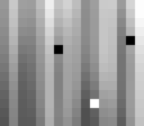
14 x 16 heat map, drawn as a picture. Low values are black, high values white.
Lone odd cells: 3, 1 higher and 2 lower than their neighbours. Average level on the scale: 60%. Ninth with the highest average: top right. Slope: up to the top right. Grain: streaks running down.
